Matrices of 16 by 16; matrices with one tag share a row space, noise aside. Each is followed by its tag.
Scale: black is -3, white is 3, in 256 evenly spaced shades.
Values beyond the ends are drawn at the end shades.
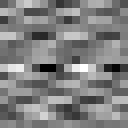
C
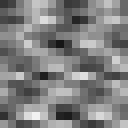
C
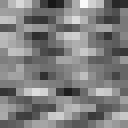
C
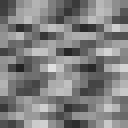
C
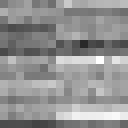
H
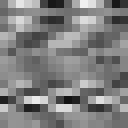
C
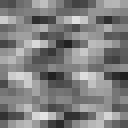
C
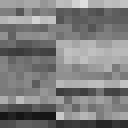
H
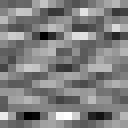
C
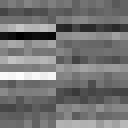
H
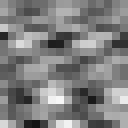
C
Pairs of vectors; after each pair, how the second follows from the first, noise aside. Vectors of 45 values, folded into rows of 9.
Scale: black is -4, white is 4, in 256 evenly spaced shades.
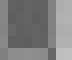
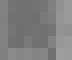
shrunk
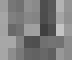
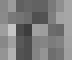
reversed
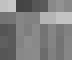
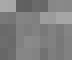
shrunk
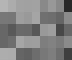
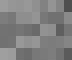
shrunk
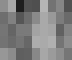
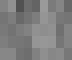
shrunk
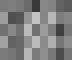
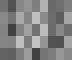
reversed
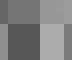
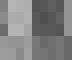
reversed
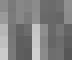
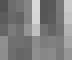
reversed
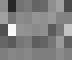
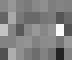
reversed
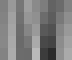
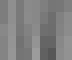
shrunk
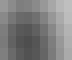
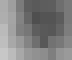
reversed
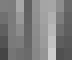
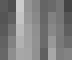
reversed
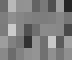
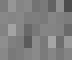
shrunk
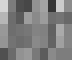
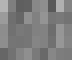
shrunk
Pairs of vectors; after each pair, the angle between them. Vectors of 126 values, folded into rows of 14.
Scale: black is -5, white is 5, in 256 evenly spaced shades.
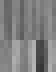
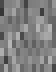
orthogonal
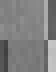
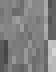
nearly parallel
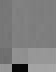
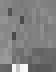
nearly opposite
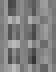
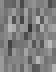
orthogonal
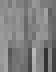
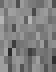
partly aligned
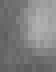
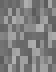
orthogonal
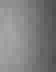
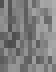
partly opposed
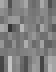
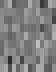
partly opposed
